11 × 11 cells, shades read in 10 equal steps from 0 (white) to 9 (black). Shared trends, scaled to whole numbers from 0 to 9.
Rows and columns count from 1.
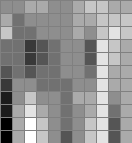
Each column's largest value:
9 5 7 6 5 6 4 6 2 6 3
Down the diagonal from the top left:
4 5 5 6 5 4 4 3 1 6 3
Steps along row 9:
down down up up up down down down up down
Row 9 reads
8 3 1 3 4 5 4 3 1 5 3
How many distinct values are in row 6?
5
